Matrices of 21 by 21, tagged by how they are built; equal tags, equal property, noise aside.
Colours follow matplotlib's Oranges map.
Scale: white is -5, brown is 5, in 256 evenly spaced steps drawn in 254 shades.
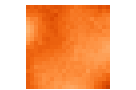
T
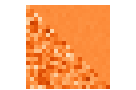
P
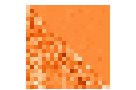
P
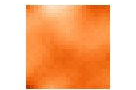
T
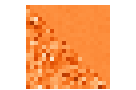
P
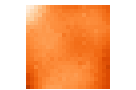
T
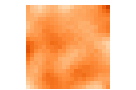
T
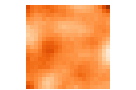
T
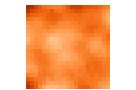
T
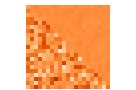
P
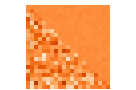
P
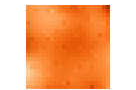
T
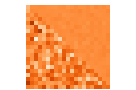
P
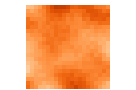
T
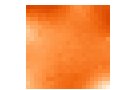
T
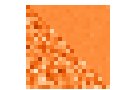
P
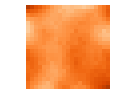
T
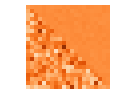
P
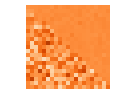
P
